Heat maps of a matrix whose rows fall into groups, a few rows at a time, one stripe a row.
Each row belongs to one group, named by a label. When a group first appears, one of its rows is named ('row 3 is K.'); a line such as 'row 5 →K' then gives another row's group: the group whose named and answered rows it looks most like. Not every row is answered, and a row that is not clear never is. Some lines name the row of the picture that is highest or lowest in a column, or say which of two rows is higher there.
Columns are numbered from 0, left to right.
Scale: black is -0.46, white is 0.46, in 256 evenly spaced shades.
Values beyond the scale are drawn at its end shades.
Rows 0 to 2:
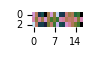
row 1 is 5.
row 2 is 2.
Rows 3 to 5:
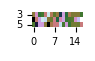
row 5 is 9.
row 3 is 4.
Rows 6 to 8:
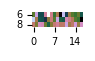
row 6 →4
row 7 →2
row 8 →9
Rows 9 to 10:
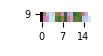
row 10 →5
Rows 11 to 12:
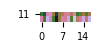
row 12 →9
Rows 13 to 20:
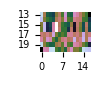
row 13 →2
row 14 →2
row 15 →4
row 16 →4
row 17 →5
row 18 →9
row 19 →2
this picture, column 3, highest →20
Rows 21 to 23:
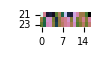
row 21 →2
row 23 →9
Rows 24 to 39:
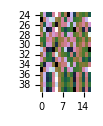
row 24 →4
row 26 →9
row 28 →5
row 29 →9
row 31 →2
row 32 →4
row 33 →2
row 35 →5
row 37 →4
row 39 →4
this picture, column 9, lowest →24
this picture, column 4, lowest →31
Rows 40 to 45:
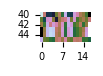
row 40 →2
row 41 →9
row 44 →5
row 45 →2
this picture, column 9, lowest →40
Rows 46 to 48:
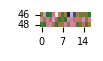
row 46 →4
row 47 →5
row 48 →9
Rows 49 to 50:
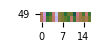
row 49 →4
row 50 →4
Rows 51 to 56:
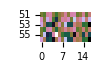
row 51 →9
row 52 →9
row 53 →2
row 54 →9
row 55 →4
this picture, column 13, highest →52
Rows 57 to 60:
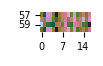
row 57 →9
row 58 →9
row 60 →9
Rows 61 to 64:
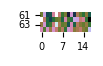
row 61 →4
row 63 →4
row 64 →5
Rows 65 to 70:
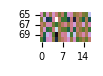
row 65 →5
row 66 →4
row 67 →9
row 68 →4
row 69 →9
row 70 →9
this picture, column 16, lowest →66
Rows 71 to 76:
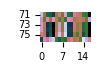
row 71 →2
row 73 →2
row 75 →2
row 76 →5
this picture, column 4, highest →76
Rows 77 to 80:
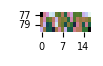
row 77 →5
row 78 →4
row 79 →4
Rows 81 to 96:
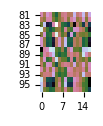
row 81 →9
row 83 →4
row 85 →4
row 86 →2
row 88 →5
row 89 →5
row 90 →4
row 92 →5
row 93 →5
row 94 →2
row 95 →2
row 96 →2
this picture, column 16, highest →88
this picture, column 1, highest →83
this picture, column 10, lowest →95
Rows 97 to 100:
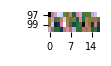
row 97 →5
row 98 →4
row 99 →4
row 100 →2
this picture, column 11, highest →100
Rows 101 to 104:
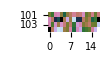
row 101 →9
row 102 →2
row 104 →5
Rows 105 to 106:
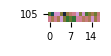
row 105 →9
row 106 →5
